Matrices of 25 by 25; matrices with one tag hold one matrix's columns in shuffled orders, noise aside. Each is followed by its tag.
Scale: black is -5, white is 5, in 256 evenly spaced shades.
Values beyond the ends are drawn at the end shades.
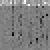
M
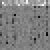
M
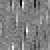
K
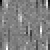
K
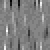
K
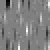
K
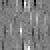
K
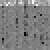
M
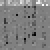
M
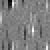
K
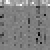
M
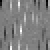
K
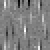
K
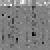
M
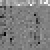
M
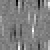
K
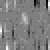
K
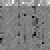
M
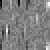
K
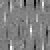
K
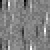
K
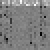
M
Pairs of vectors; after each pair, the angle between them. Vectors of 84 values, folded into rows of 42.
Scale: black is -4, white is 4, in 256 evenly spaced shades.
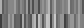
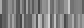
nearly parallel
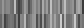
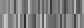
nearly opposite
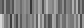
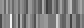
partly opposed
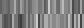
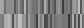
nearly opposite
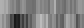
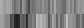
nearly parallel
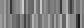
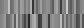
partly aligned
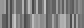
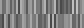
orthogonal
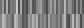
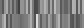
orthogonal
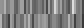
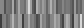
orthogonal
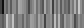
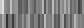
nearly opposite
